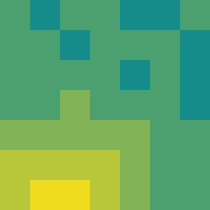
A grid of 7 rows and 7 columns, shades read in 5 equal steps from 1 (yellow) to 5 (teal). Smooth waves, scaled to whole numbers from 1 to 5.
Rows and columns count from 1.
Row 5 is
3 3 3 3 3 4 4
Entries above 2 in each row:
7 7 7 7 7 3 3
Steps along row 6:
same same same up up same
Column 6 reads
5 4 4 4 4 4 4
